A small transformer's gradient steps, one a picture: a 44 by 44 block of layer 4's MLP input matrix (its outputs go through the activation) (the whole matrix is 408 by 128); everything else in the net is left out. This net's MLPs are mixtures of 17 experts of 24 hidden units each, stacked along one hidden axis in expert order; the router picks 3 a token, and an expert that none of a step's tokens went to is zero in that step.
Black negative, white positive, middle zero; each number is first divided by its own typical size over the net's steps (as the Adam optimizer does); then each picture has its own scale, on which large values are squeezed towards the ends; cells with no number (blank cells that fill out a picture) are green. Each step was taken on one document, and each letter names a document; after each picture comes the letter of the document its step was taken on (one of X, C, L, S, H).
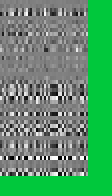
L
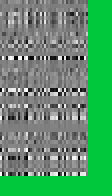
L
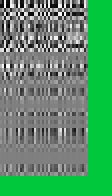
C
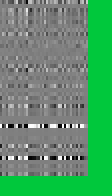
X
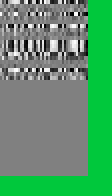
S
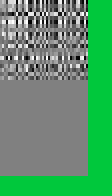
X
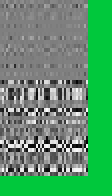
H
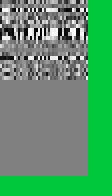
S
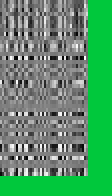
L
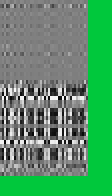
H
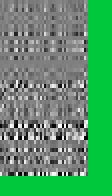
L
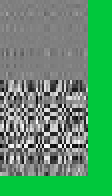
H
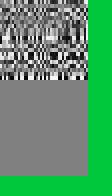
S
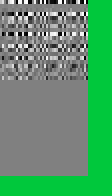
X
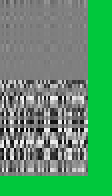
H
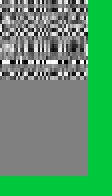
S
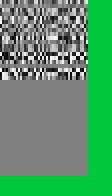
S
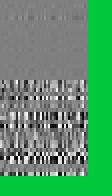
L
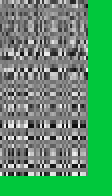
S
